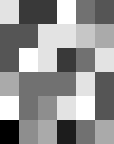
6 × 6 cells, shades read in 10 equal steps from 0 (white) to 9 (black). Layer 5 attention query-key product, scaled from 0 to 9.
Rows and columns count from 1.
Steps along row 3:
down up up down down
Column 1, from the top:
1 6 6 3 0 9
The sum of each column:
25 27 21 22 18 25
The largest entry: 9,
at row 6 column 1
